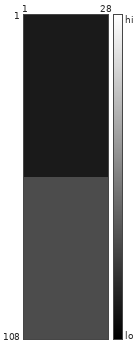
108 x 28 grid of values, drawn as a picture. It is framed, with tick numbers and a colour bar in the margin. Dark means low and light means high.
The table splits into 2 rows of 1 panel. Panel 1,1: very low, flat. Panel 2,1: low, flat.
